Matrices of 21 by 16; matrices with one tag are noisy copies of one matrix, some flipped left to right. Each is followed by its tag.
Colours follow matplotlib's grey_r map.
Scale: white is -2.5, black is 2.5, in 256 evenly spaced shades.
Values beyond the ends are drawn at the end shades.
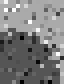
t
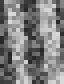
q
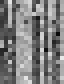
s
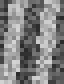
q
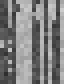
s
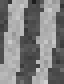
q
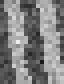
q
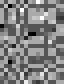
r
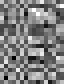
r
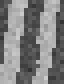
q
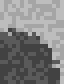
t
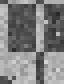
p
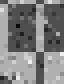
p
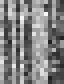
s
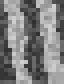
q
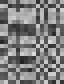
r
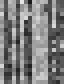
s
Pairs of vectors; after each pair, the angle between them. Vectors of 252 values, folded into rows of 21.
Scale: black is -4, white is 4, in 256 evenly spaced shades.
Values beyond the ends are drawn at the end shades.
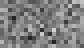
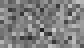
nearly parallel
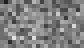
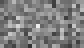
partly aligned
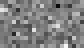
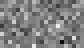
partly aligned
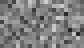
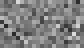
partly aligned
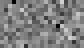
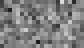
partly aligned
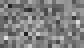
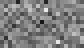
partly opposed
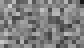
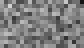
nearly parallel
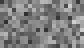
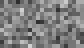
orthogonal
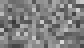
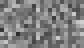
partly opposed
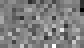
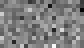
nearly parallel
